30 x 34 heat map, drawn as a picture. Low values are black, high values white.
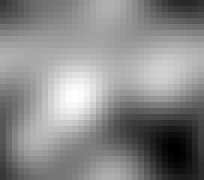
No regular stripes run through it. The bottom right is the ninth with the lowest average. The top middle is the calmest part. The ninth with the highest average is the centre. No lone cell stands out from its neighbours.
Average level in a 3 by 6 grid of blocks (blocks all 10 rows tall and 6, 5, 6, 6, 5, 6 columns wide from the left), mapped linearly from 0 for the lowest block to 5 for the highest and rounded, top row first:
333332 | 345333 | 233210
